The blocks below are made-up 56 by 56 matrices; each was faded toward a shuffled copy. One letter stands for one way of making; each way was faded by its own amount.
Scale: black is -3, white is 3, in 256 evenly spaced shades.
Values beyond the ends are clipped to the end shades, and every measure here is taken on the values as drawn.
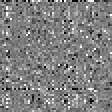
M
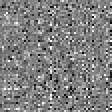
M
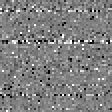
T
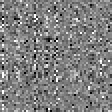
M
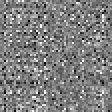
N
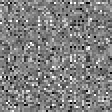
M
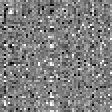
N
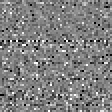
T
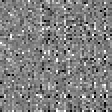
M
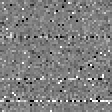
T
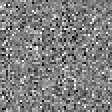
N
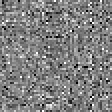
N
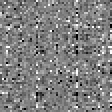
M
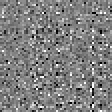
M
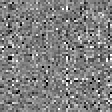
M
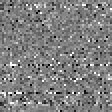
T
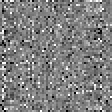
N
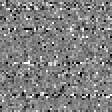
T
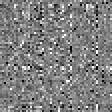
M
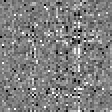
M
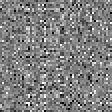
N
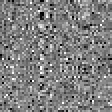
N
